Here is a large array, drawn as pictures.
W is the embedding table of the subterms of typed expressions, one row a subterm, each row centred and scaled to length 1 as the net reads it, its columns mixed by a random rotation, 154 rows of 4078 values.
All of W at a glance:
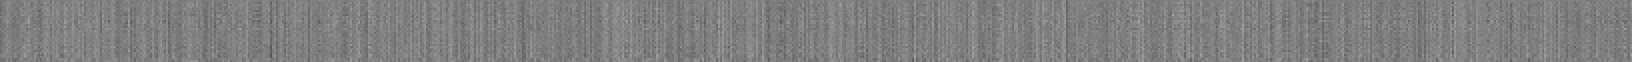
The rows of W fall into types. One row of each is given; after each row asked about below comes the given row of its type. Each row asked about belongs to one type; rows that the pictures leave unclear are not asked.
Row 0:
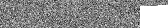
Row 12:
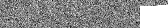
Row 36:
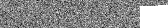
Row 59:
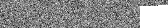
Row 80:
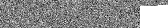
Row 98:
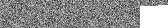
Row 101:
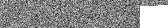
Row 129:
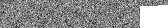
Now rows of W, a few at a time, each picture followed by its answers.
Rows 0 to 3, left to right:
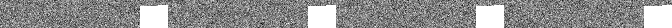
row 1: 129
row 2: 98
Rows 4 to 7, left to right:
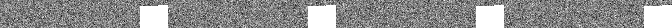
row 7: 101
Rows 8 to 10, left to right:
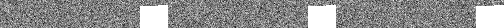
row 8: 36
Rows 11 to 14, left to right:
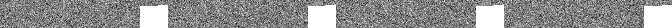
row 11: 0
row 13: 12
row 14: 101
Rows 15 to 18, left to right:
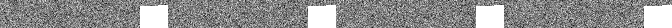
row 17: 101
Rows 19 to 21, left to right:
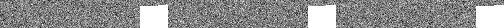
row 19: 59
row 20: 80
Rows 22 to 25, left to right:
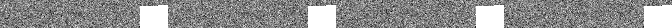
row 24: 129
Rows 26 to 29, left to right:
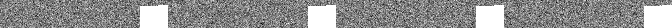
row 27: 129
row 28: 36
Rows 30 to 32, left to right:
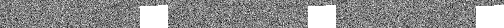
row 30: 12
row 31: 0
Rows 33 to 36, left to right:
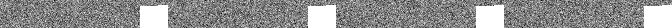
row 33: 0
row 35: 59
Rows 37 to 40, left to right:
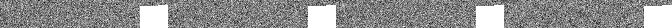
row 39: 0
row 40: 129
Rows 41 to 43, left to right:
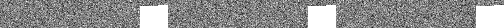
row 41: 36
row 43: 101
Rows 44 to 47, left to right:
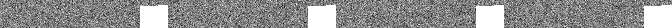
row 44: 98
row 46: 101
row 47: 12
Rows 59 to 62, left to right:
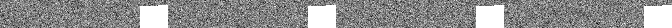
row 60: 36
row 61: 36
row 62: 129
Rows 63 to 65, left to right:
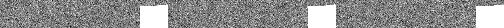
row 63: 12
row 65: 0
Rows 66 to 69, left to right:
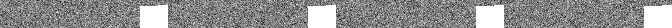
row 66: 36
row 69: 0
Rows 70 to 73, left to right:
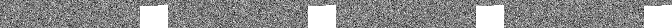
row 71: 80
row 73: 0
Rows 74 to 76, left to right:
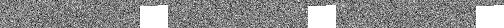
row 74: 129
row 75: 36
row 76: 0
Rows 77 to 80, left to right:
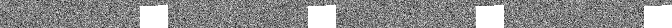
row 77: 36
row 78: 12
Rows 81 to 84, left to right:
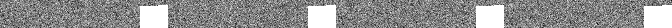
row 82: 12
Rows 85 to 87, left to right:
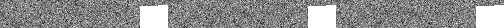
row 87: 129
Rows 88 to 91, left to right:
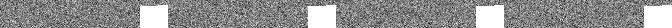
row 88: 80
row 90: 129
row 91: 98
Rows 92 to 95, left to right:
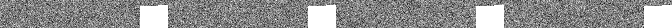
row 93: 80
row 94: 59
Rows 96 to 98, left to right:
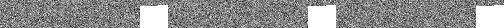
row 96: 0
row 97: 59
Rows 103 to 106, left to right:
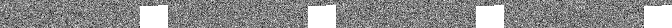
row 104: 80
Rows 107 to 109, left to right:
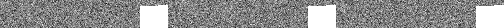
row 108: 59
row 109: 36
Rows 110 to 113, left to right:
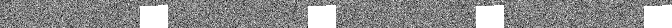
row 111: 59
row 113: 59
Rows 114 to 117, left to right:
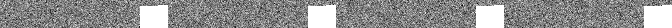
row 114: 129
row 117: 59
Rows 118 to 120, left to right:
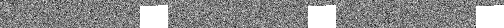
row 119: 59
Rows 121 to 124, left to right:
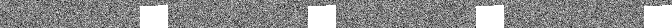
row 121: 36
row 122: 0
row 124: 59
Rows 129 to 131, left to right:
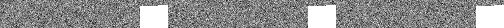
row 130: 59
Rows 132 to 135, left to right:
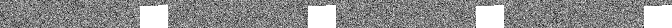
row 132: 59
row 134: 80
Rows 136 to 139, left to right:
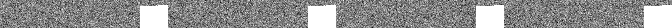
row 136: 98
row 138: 101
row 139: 0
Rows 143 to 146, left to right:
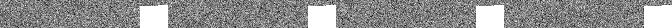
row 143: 36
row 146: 129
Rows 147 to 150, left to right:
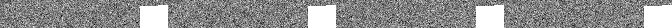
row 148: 129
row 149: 0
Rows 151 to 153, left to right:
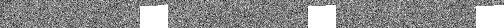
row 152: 129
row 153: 101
